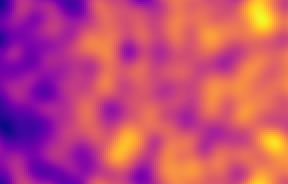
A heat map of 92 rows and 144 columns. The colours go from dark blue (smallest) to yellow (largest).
Grain: smooth. Ninth with the highest average: top right. Odd rows or columns: none. Slope: up to the right. Ninth with the lowest average: bottom left.
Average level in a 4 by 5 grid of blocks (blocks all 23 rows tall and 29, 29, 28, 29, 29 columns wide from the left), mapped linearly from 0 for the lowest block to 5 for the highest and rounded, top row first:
1 3 3 4 5 | 1 3 3 3 4 | 0 3 4 3 4 | 1 2 4 4 5
